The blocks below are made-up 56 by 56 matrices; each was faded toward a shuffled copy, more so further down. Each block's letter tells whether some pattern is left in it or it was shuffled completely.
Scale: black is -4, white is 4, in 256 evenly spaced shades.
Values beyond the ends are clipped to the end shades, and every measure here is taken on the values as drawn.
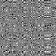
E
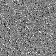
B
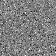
B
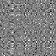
E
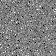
B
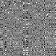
E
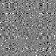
E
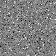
B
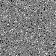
B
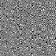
E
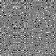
E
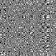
E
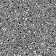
B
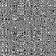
E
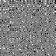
E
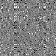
E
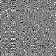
E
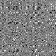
E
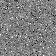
B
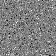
B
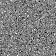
B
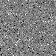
B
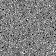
B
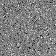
B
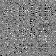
E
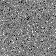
B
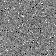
B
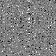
E
